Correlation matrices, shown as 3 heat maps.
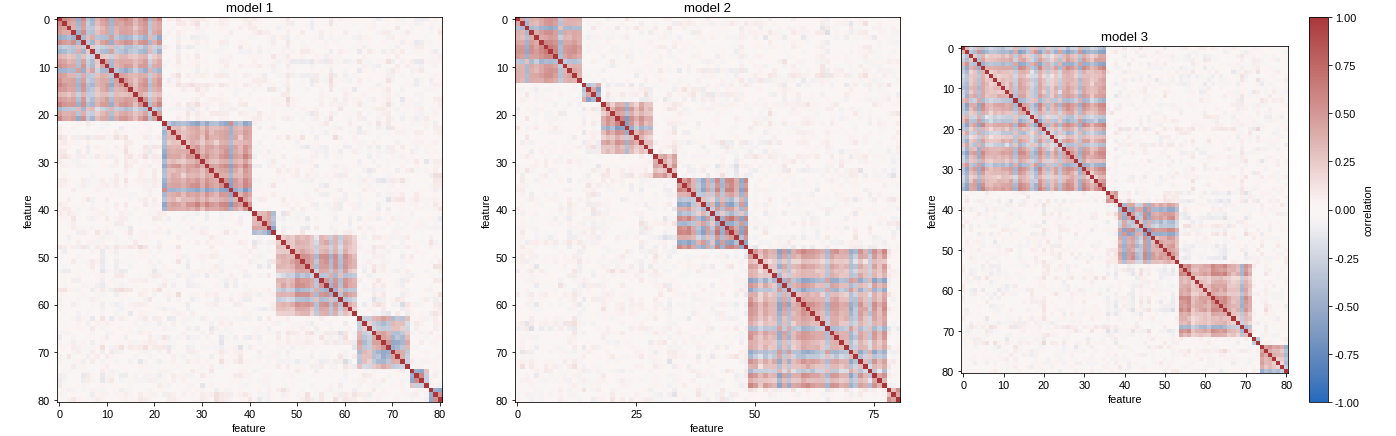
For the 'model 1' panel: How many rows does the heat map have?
81
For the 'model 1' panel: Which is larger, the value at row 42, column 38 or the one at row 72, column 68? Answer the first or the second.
the first
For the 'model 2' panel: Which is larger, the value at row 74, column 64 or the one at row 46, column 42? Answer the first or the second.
the second
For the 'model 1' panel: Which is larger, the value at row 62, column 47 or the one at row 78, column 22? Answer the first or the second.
the first
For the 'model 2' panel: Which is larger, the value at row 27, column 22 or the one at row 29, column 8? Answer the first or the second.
the first
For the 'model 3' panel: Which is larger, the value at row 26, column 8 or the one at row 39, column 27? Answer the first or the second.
the first
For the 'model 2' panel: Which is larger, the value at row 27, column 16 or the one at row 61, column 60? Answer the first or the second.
the second
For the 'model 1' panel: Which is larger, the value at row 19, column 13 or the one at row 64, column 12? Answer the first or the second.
the second
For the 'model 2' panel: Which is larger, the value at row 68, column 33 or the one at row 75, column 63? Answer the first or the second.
the second
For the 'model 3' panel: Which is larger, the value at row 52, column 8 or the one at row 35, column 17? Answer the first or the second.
the first
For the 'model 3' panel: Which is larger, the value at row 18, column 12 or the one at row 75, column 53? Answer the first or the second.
the second
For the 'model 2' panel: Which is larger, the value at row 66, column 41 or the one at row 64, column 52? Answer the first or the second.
the second
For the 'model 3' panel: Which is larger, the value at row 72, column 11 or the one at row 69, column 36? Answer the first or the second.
the second
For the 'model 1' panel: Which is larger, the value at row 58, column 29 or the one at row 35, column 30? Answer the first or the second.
the second
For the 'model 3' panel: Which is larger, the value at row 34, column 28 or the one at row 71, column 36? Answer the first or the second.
the first
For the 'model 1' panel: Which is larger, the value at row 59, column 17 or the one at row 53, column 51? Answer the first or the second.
the second
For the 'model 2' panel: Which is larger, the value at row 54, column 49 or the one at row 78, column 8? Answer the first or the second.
the first
